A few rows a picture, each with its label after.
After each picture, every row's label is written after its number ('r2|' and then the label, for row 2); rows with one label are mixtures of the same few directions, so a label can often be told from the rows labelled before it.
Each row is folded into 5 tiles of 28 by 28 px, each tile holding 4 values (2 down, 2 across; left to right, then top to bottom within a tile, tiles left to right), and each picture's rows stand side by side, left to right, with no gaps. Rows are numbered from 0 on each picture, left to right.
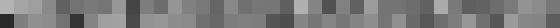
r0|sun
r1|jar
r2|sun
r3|sun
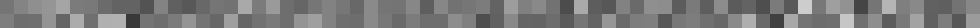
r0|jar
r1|sun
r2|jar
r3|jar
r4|sun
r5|sun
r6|sun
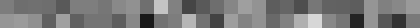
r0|jar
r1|sun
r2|jar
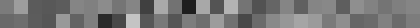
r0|jar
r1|sun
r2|jar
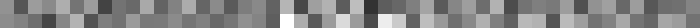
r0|sun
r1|sun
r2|jar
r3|jar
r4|jar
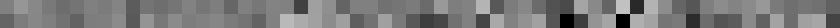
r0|sun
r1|sun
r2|jar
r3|jar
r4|jar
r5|jar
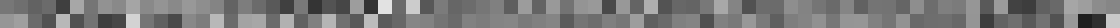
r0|jar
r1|jar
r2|sun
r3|sun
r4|sun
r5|sun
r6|jar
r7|jar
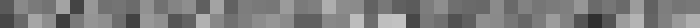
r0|jar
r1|jar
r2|jar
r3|jar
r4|jar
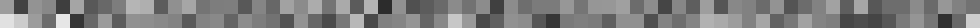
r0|jar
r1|sun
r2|sun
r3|jar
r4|sun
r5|jar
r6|jar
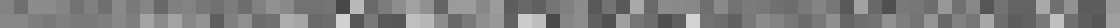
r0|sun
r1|jar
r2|jar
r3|jar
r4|jar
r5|jar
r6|sun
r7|sun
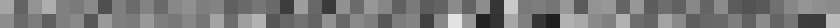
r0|sun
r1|jar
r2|sun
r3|jar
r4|jar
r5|jar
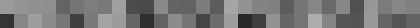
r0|sun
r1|jar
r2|jar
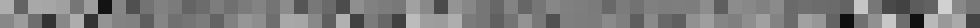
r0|sun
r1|sun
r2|jar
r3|jar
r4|jar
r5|jar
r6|sun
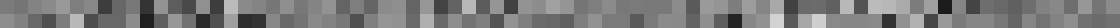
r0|sun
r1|jar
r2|sun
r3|sun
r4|sun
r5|jar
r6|sun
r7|sun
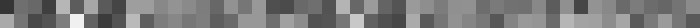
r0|sun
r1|sun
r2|sun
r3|sun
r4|jar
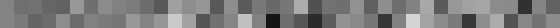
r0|jar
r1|jar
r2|jar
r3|sun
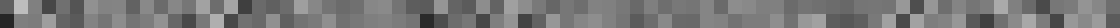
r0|sun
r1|sun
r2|sun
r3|jar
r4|jar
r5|jar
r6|jar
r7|sun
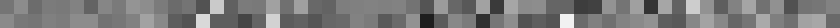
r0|sun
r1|jar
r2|jar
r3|jar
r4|sun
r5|jar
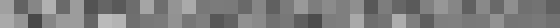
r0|jar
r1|sun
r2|jar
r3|sun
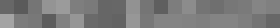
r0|sun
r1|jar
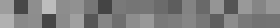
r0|sun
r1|sun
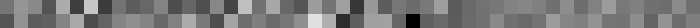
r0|sun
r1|sun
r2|jar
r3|jar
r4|sun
